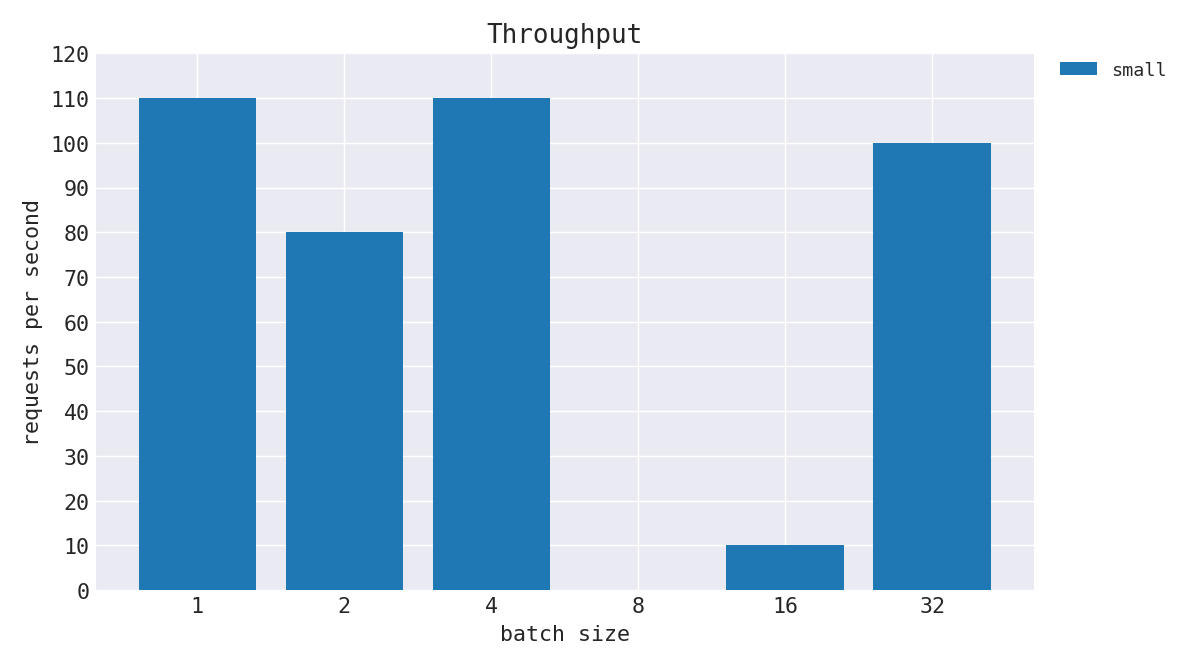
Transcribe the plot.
Title: Throughput
x-axis: batch size, ticks 1 2 4 8 16 32
y-axis: requests per second, ticks 0 10 20 30 40 50 60 70 80 90 100 110 120
Legend: small
Values:
small: 110 80 110 0 10 100
